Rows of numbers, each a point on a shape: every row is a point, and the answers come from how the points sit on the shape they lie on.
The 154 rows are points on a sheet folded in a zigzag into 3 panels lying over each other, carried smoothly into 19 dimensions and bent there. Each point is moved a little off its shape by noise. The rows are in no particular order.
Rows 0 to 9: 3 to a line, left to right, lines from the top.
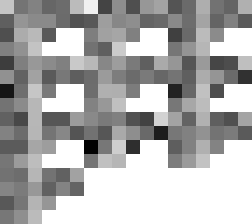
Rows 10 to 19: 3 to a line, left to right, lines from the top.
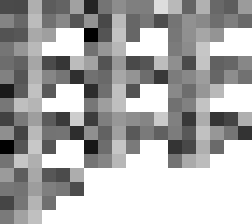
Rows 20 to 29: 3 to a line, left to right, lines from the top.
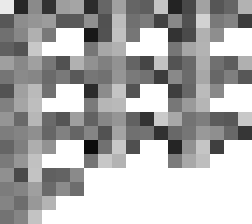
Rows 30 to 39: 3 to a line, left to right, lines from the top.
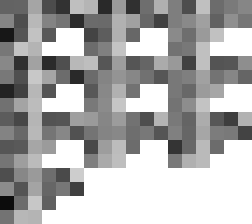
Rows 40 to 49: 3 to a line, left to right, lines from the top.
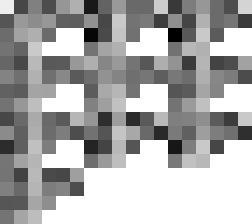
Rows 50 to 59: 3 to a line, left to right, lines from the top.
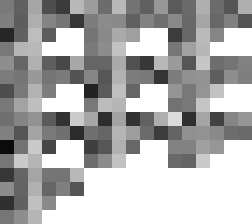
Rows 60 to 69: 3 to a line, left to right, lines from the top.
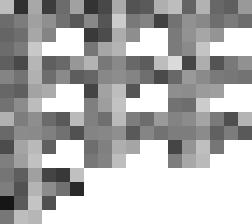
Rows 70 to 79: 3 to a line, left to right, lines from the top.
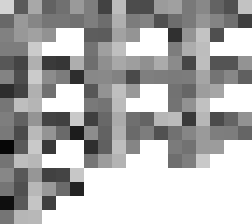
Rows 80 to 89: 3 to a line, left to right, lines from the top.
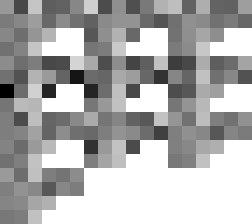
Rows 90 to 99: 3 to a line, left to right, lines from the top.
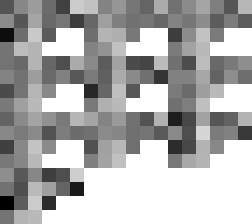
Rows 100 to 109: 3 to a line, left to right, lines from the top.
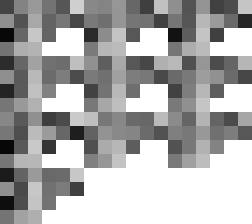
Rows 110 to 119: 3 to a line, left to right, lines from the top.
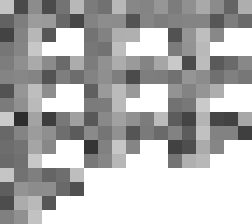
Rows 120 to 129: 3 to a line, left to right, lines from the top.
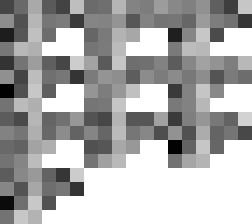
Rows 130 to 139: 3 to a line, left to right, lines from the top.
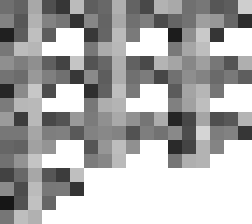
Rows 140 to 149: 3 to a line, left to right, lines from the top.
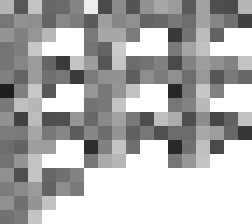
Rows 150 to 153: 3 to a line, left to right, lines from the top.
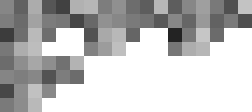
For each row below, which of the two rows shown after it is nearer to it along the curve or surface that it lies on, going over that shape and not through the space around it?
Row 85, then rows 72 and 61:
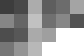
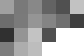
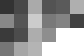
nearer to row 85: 61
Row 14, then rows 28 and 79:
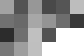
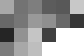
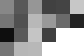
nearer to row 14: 79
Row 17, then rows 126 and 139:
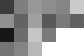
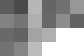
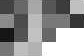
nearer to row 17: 139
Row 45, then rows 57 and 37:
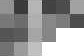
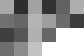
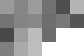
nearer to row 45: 57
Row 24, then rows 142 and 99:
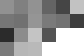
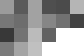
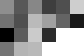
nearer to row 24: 99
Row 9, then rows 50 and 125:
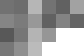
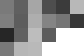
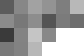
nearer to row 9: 50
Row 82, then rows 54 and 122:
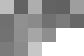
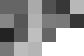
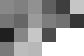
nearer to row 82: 54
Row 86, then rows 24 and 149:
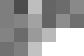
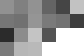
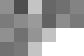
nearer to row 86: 149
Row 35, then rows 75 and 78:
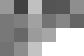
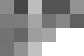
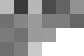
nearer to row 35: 75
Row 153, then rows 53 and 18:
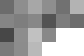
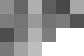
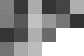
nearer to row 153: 53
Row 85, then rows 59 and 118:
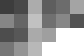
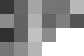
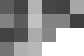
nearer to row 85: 118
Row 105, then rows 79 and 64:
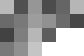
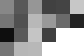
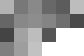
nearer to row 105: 79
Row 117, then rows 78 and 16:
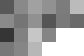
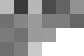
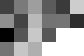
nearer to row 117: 16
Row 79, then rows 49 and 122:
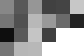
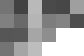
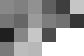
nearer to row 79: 122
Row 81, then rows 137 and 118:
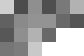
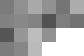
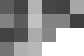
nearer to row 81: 118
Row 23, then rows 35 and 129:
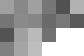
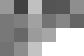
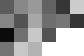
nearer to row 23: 129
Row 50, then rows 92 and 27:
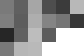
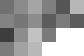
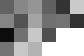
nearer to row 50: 27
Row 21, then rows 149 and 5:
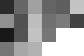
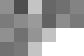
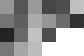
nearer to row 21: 5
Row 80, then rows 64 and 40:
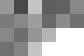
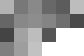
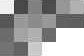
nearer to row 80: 40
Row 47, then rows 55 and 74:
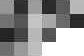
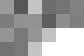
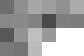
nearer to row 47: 55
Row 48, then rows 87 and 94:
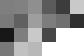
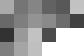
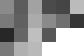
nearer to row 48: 87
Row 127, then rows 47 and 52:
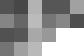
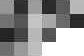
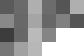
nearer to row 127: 47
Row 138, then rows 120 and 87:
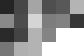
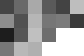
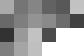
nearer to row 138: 120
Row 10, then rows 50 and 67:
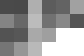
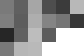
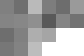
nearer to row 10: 67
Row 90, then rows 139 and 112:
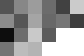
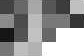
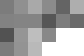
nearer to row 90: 139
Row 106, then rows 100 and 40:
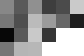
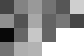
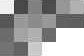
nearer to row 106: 100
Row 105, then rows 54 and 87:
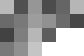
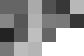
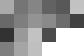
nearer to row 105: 54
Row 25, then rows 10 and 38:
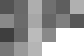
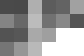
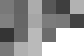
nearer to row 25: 38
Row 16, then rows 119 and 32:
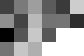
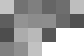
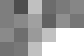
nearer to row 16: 119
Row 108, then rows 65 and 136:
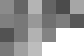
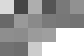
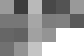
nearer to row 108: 65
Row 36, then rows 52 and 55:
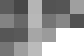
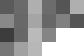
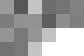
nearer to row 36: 55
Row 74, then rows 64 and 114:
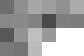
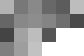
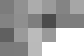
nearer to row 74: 114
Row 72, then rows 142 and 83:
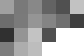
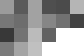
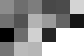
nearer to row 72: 83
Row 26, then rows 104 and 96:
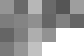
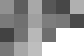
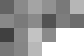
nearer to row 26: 104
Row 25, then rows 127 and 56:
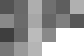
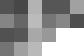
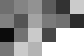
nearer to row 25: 56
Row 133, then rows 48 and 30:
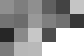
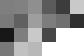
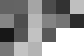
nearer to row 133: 48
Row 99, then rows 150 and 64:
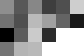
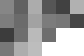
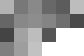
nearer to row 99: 150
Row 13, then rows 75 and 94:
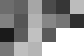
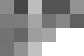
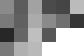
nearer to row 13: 94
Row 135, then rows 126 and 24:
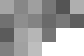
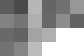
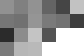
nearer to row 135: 24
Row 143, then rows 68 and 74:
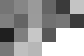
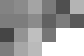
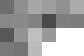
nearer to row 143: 68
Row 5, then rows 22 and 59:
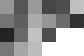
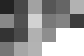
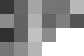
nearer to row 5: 59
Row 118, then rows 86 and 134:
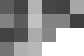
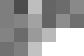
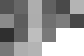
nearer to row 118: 86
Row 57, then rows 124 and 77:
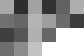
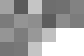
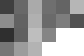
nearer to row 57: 124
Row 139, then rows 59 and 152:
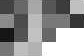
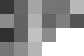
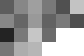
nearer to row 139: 59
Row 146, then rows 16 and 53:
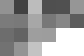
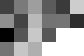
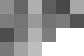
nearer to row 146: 53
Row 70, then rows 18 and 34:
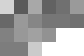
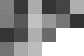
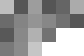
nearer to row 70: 34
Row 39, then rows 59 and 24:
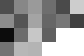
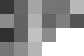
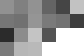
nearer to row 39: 24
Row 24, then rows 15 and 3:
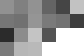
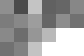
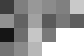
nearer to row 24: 3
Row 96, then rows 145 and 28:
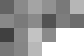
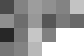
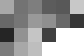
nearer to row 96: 145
